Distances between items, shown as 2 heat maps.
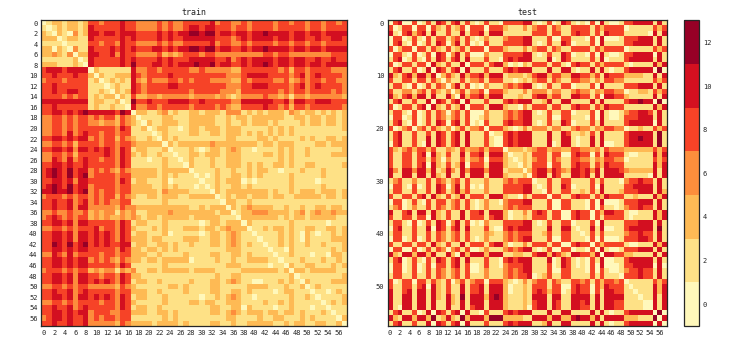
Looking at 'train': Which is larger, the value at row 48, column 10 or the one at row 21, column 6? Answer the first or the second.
the first
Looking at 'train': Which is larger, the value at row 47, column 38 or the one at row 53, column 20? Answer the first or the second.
the first
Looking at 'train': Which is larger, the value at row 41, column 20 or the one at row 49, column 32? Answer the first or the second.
the second
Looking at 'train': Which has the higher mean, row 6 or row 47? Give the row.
6
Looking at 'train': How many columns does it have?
58
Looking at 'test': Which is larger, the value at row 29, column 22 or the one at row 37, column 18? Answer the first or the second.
the first
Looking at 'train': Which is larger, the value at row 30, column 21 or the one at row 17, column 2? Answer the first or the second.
the second
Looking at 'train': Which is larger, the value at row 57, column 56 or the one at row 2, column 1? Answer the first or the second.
the first
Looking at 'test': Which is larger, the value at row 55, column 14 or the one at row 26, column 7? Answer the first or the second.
the first
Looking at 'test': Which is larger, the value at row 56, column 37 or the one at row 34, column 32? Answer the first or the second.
the first
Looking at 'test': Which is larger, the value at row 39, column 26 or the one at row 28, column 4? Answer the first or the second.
the second
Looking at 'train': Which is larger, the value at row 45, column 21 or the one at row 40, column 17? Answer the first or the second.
the first
